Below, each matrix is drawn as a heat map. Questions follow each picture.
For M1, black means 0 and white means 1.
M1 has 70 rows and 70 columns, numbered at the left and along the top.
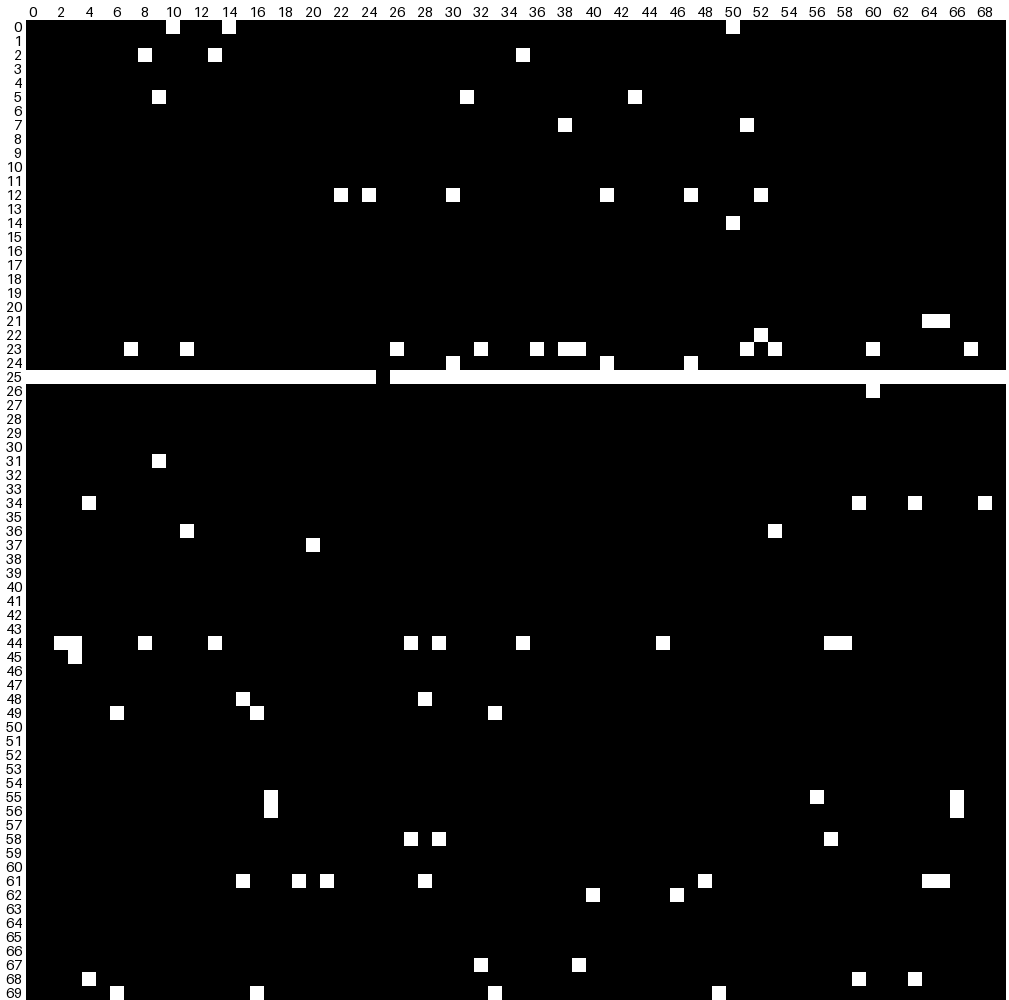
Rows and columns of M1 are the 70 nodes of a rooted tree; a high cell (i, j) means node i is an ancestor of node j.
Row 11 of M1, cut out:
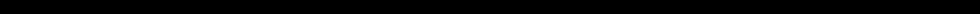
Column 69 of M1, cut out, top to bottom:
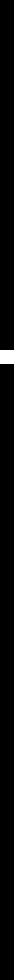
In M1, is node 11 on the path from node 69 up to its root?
no
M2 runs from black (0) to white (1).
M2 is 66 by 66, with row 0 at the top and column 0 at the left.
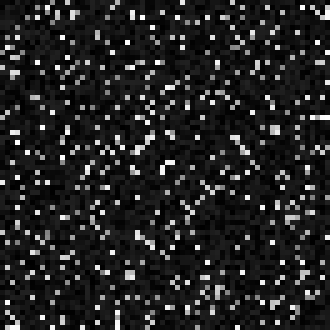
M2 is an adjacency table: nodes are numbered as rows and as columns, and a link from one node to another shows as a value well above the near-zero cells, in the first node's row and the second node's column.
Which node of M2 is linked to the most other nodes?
node 3
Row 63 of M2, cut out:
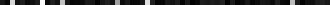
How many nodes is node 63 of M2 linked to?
6
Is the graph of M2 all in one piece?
yes
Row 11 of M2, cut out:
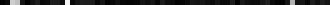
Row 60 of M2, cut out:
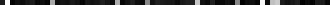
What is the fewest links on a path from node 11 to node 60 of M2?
4
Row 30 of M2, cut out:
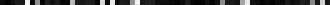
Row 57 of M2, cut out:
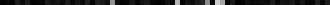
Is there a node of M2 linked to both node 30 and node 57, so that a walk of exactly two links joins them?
yes
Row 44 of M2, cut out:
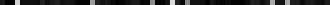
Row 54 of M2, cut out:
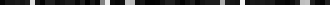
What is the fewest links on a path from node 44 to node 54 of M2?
1
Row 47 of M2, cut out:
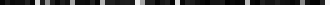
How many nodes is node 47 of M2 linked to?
10
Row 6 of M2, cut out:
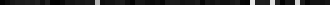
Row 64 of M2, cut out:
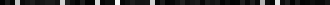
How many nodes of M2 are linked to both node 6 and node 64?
1
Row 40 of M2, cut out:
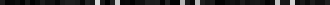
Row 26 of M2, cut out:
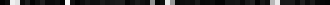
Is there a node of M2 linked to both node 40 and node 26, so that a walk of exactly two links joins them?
yes
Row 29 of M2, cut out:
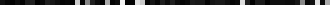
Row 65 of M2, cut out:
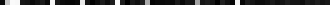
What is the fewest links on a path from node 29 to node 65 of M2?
1
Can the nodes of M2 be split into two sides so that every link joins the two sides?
yes
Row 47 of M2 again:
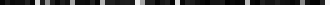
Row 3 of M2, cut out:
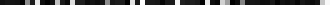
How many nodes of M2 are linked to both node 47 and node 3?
5
